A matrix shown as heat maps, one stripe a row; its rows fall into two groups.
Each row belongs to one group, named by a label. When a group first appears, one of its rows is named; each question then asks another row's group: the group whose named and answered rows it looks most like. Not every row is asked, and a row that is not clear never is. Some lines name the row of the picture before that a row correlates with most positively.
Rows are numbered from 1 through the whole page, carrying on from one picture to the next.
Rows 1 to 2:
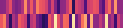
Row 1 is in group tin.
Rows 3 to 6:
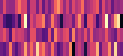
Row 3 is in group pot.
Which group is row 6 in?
tin
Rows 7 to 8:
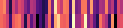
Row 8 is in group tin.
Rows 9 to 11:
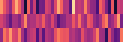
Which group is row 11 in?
pot
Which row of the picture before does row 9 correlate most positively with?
8
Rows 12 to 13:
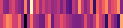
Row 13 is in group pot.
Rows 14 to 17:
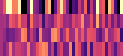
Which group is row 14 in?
pot
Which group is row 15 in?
pot
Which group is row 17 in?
tin
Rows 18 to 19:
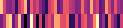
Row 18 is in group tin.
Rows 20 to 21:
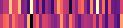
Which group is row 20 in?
pot
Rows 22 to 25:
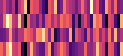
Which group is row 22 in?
tin
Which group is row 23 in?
pot
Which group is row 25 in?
pot
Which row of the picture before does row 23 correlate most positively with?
21
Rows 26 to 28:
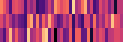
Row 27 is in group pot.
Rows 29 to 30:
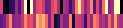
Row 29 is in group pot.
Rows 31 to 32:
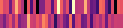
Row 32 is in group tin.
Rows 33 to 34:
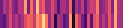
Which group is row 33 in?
tin
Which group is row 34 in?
tin
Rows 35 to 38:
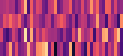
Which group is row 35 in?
tin
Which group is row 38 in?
tin
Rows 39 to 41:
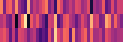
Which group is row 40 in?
tin
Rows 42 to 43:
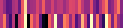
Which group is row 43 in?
tin
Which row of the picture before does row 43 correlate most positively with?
40
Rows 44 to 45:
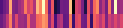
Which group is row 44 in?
tin
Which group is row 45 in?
tin
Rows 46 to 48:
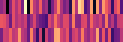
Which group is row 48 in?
pot
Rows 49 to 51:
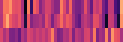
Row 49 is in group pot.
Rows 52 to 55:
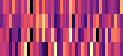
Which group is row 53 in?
tin
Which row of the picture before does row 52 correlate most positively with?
49
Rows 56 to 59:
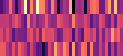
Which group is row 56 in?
tin
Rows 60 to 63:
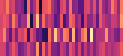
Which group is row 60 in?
pot
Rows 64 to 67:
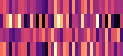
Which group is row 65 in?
pot
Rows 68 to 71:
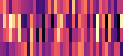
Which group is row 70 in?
pot
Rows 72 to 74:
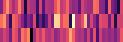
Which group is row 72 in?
pot
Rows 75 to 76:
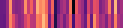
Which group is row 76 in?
tin
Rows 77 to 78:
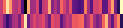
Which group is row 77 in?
pot
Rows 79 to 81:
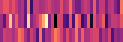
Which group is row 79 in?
pot
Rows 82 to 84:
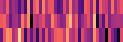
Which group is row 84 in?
pot
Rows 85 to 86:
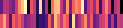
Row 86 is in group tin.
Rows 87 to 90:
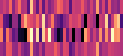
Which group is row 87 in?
pot
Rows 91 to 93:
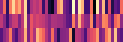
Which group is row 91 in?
pot
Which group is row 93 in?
tin
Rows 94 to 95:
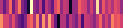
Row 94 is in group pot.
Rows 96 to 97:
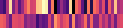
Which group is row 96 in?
tin
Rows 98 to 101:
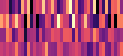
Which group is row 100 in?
pot
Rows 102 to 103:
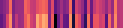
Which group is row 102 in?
tin
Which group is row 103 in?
tin
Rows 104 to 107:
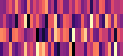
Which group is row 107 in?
tin
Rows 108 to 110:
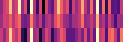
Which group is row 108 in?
pot
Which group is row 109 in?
pot
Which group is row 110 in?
pot
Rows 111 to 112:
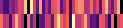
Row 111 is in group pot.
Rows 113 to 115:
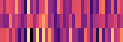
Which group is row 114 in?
tin
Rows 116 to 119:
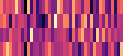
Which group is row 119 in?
pot
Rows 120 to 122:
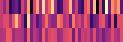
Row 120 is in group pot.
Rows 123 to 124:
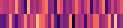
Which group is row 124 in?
tin
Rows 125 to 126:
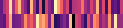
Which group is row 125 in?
pot
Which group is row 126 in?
tin
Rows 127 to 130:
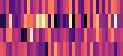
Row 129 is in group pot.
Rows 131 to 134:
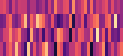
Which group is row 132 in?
tin
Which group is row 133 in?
pot
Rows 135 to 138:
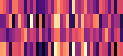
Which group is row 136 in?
pot
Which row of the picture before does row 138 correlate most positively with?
131
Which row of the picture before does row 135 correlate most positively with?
131
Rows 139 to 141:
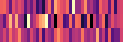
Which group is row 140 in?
tin
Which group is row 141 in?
pot
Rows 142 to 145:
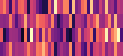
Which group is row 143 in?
tin
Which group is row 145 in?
tin
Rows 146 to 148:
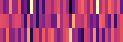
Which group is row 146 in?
pot
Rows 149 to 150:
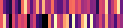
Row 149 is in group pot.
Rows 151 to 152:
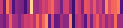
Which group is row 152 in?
tin
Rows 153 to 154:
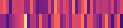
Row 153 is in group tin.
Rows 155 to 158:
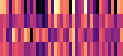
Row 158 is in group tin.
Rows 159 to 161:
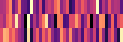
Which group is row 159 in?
pot
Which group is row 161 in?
pot
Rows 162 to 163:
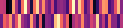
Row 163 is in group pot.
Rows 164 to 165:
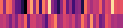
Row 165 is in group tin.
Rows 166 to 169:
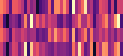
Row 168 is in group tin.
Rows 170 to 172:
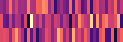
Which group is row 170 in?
tin
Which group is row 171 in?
pot
